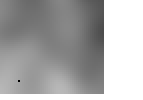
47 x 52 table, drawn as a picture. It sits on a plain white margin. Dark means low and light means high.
Slope: up to the bottom left. Lone odd cells: 1, lower than its neighbours. Stripes: none. Histogram: bell-shaped.
